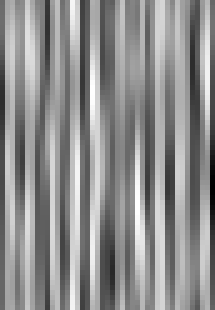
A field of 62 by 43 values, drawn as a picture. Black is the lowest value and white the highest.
There is no overall slope. The middle right is the ninth with the lowest average. Streaks run downward. Upright stripes repeat 10 times across the table.
